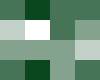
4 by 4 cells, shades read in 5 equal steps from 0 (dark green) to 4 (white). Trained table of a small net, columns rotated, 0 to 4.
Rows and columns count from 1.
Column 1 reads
1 3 2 1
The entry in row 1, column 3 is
1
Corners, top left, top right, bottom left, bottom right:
1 1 1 1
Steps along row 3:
same same up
